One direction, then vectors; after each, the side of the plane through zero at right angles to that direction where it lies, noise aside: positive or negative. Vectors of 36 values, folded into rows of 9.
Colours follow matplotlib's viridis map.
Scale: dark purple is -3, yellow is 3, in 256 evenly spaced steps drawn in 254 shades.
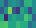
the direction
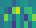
negative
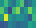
negative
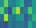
negative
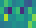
negative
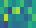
negative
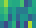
negative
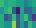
positive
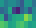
positive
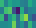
positive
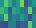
negative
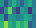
positive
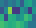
positive
